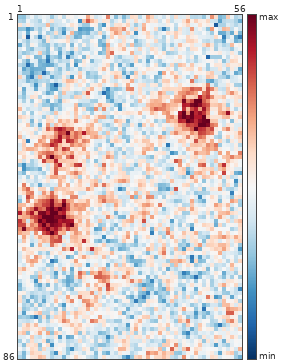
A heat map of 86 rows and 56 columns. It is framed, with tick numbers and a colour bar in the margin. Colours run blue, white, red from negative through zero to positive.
Bumps: three. Mirror symmetry: none. Ninth with the highest average: middle left. Ninth with the lowest average: top left.
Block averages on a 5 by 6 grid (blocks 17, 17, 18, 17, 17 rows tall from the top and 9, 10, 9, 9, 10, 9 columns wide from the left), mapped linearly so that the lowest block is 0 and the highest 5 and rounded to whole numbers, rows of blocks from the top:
0 1 2 1 2 1 | 2 3 1 2 5 3 | 4 4 2 2 2 2 | 3 3 2 1 1 2 | 1 2 1 1 1 2
